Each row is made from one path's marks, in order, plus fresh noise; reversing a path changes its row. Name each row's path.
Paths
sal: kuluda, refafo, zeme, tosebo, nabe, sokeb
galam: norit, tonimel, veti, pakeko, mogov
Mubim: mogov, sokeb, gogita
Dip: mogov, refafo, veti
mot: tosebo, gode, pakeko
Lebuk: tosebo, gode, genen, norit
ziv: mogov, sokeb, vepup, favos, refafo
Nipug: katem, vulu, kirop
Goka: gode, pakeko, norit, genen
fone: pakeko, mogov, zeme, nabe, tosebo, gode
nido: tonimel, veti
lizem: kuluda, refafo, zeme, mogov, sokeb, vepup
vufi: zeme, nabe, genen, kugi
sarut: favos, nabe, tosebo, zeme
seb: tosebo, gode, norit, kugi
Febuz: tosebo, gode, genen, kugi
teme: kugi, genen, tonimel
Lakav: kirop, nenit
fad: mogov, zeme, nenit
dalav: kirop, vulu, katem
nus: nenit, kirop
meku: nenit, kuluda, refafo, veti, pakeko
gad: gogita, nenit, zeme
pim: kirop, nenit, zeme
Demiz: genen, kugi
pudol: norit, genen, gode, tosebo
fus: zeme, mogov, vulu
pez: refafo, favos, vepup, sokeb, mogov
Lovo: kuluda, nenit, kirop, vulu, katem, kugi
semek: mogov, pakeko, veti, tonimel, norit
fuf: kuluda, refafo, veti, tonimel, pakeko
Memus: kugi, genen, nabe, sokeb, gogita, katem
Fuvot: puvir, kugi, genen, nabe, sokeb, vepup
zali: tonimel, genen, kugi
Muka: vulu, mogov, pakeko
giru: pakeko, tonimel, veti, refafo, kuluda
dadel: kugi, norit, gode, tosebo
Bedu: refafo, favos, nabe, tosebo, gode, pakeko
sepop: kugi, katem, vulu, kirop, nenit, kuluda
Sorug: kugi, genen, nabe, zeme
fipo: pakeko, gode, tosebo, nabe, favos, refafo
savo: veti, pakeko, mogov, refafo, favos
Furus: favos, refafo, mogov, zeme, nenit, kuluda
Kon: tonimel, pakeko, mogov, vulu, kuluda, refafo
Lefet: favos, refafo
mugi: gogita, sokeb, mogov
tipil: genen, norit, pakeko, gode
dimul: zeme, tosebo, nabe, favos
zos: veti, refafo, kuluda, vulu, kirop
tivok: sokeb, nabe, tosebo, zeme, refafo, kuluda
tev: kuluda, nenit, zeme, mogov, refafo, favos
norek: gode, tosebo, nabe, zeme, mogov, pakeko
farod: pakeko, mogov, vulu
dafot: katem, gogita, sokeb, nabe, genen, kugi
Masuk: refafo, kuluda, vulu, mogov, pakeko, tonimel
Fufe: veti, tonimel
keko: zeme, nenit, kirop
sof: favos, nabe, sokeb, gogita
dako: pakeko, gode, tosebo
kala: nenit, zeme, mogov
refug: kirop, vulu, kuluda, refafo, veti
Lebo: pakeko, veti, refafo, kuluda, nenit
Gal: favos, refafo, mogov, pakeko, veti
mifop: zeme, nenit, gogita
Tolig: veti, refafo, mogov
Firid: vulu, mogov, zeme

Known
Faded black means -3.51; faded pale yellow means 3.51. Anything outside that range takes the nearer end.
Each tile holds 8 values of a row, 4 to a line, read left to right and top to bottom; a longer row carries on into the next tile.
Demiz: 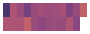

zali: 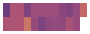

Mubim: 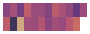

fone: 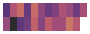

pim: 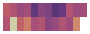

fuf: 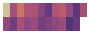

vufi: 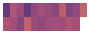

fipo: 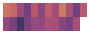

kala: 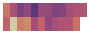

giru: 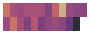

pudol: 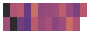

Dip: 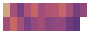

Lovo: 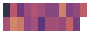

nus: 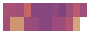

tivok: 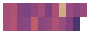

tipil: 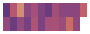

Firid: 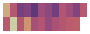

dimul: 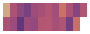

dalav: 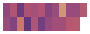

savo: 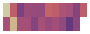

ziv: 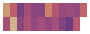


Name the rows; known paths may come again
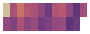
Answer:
fuf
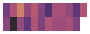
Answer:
mot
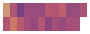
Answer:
Tolig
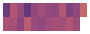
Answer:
vufi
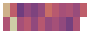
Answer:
tev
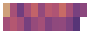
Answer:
Dip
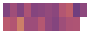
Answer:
mifop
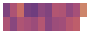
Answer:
Goka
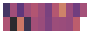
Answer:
Memus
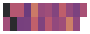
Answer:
dadel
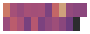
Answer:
giru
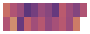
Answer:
Sorug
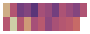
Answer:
Firid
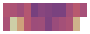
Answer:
keko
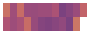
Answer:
teme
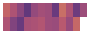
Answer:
sarut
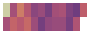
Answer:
Masuk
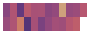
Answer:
dalav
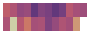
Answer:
pim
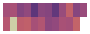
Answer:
gad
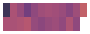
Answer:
Demiz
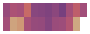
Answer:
nus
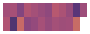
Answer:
sof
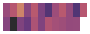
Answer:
Bedu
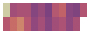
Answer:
galam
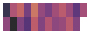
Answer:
dako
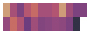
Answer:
refug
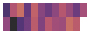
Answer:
fone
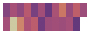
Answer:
sepop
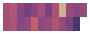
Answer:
tivok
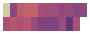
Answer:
Fufe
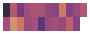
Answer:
Lovo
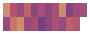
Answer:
zos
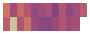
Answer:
semek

